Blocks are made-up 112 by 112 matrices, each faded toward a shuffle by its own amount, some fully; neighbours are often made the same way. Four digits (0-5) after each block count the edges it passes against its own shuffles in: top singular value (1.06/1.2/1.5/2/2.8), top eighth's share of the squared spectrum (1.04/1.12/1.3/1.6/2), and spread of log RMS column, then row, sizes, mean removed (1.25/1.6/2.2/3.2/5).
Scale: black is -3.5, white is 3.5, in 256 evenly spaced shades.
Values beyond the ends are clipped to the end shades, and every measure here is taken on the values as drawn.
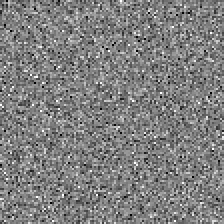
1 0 0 0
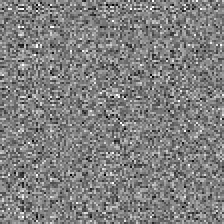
4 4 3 3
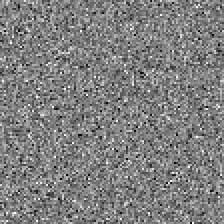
0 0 0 0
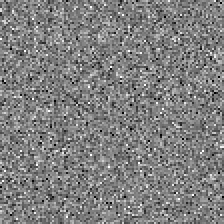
0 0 0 0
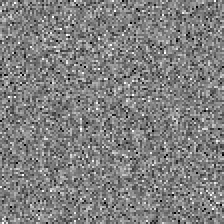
0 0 0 0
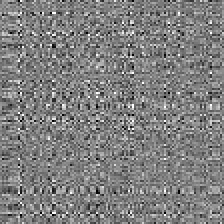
5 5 4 4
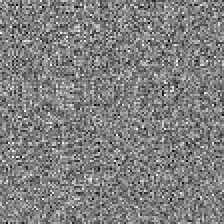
4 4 2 2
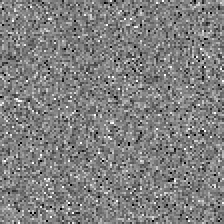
0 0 1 0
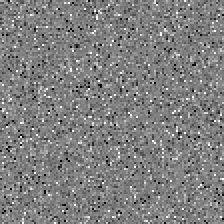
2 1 0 0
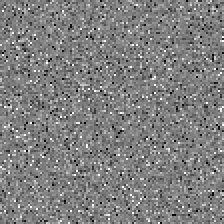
2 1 0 0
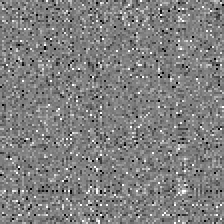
4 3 2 2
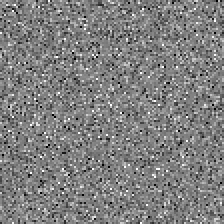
1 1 0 0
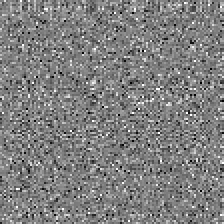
4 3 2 2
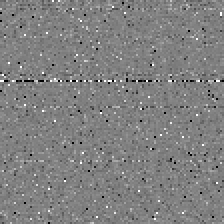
4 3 0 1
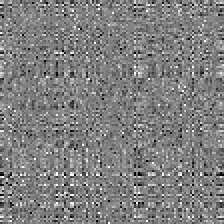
5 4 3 3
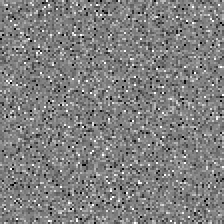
2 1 0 0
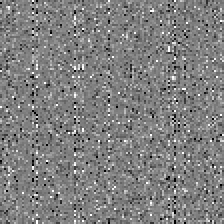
4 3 3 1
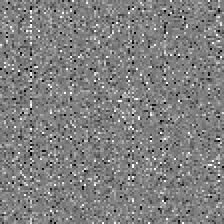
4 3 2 1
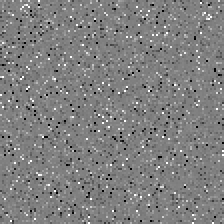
0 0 0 0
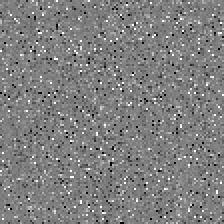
0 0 0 0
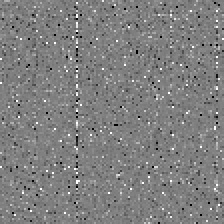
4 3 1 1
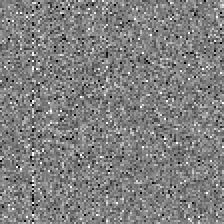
2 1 2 0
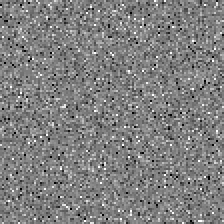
0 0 0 0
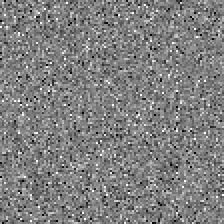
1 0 1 0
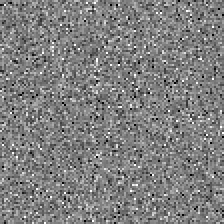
1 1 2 0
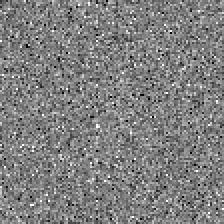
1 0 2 0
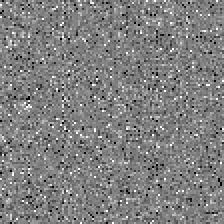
3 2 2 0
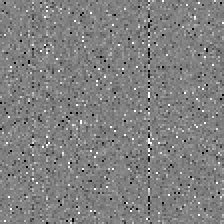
4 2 1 0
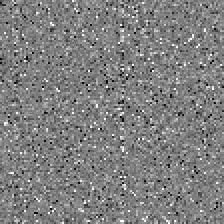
3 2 1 0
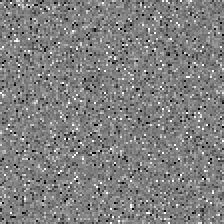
1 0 0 0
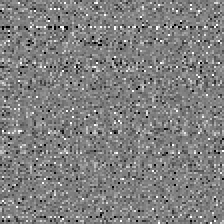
4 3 2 3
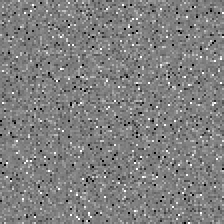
1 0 0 0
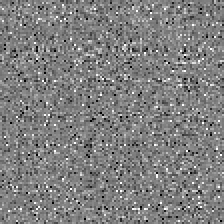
4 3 1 2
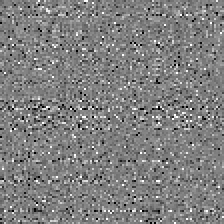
4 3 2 3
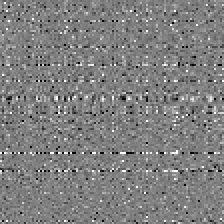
5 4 2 3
